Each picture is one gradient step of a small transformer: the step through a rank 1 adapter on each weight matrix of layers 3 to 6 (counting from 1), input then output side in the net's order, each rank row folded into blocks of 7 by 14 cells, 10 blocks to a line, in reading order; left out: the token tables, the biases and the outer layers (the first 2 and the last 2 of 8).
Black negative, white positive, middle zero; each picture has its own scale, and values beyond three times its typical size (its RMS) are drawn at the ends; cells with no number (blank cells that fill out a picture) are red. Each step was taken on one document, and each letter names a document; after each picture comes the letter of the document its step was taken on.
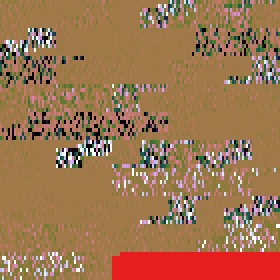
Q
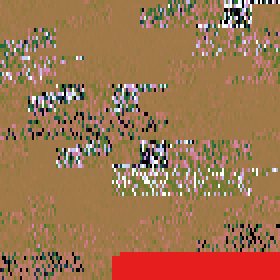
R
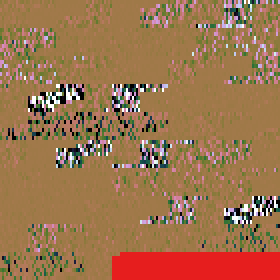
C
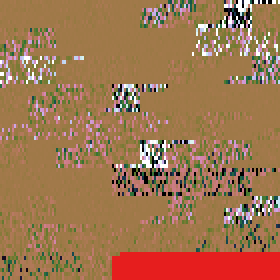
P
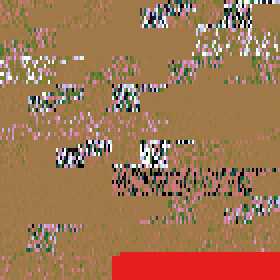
P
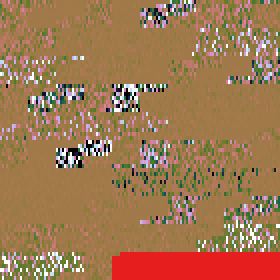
R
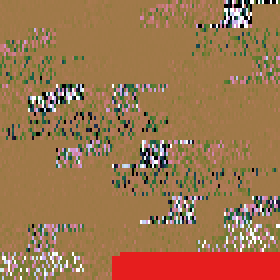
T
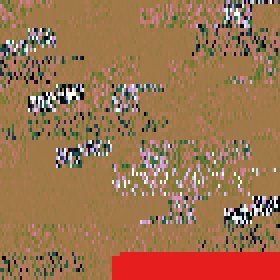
Q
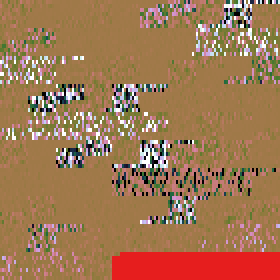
R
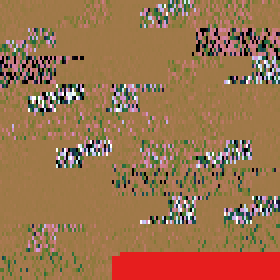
Q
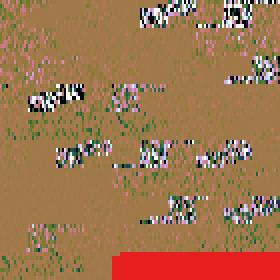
C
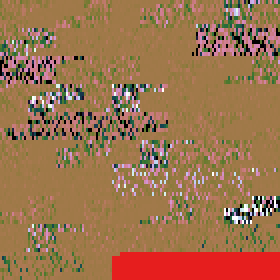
C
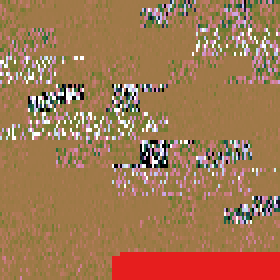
R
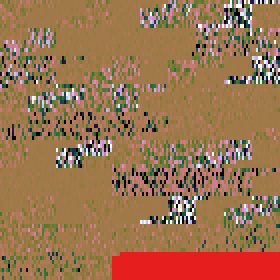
Q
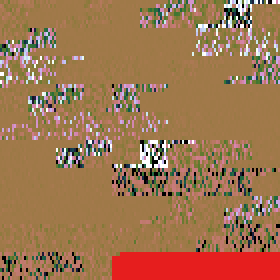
P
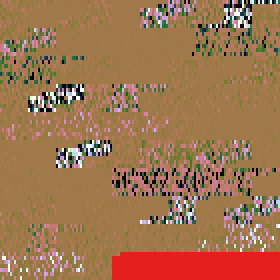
T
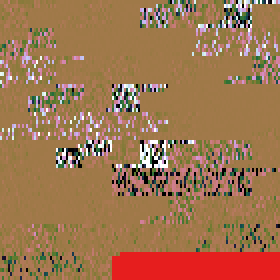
P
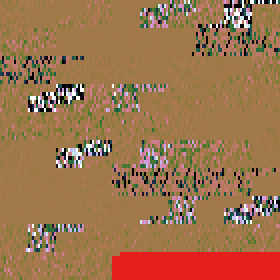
T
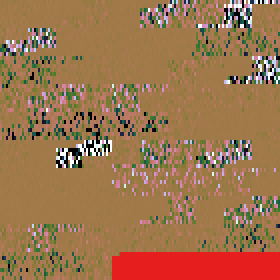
Q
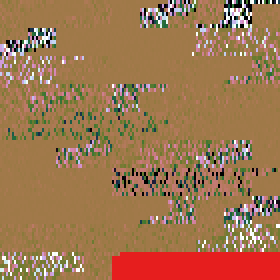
T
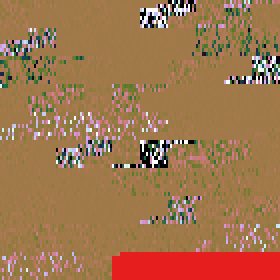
P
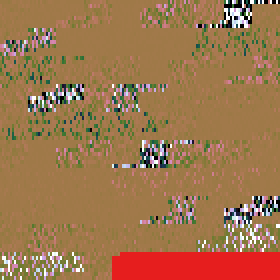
T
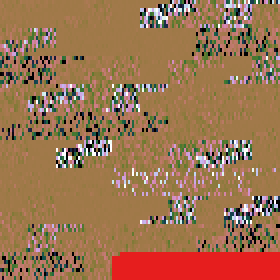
Q
